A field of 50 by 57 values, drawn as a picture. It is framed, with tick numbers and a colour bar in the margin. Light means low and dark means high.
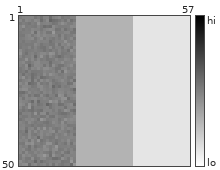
It is made of 1 by 3 panels. Panel 1,1: middling, fine-grained, faint in contrast. Panel 1,2: low, flat. Panel 1,3: very low, flat.
